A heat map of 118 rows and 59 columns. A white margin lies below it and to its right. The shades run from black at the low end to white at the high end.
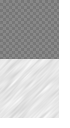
It is made of 2 by 1 panels. Panel 1,1: middling, checkered, faint in contrast. Panel 2,1: very high, slanting up to the right, faint in contrast.
